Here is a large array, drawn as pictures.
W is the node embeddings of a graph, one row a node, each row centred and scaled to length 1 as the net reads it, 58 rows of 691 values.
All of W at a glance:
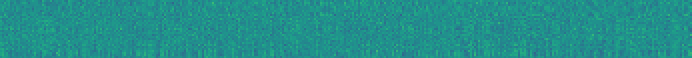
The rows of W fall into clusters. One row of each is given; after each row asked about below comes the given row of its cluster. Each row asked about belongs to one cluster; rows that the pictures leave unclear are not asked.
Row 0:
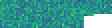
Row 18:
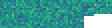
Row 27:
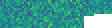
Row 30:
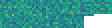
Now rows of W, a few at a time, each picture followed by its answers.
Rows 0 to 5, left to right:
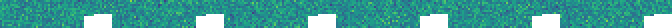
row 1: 27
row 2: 27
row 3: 27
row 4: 0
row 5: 27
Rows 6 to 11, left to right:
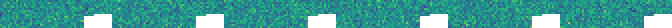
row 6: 18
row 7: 0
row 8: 0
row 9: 18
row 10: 0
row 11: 18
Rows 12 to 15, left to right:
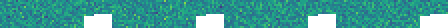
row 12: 27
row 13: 0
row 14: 27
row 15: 27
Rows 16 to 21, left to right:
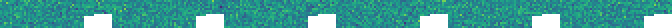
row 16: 30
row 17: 0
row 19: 27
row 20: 0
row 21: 30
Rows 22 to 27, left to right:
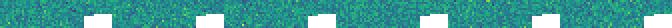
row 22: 18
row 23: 0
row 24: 0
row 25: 30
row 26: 30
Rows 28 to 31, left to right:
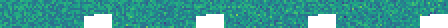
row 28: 30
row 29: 30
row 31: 27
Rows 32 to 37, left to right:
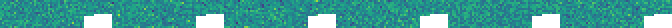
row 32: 0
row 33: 30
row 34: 18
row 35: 27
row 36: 30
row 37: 27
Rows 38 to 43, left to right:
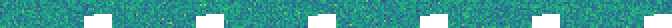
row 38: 18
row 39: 30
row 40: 0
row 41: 30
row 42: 30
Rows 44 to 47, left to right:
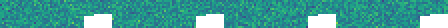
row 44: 0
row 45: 0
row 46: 27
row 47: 30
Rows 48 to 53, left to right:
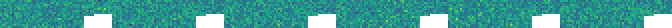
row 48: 30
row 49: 0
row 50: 0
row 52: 0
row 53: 0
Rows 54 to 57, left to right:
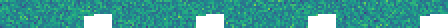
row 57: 27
